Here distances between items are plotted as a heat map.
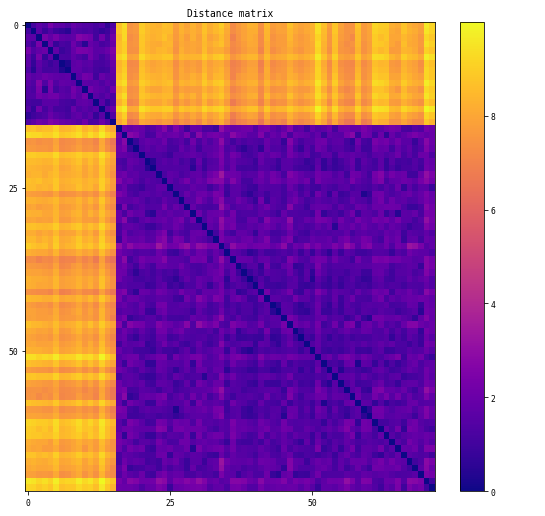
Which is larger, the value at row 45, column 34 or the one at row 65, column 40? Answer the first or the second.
the first
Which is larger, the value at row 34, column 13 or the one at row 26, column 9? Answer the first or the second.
the first
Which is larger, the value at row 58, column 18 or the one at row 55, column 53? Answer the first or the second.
the first
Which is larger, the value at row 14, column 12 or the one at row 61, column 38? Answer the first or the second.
the second
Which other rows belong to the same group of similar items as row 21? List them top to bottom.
16, 17, 18, 19, 20, 22, 23, 24, 25, 26, 27, 28, 29, 30, 31, 32, 33, 34, 35, 36, 37, 38, 39, 40, 41, 42, 43, 44, 45, 46, 47, 48, 49, 50, 51, 52, 53, 54, 55, 56, 57, 58, 59, 60, 61, 62, 63, 64, 65, 66, 67, 68, 69, 70, 71
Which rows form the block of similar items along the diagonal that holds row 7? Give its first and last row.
0 to 15
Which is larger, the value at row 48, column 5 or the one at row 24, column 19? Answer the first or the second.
the first
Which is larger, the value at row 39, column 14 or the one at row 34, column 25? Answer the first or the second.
the first
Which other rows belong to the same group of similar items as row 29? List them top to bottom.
16, 17, 18, 19, 20, 21, 22, 23, 24, 25, 26, 27, 28, 30, 31, 32, 33, 34, 35, 36, 37, 38, 39, 40, 41, 42, 43, 44, 45, 46, 47, 48, 49, 50, 51, 52, 53, 54, 55, 56, 57, 58, 59, 60, 61, 62, 63, 64, 65, 66, 67, 68, 69, 70, 71
